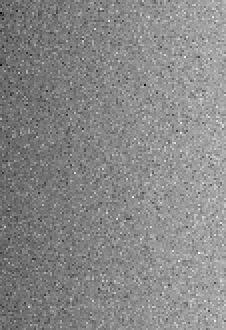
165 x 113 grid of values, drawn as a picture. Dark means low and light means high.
Grain: fine. Histogram: bell-shaped. Stripes: none. Slope: up to the right. Odd rows or columns: none.
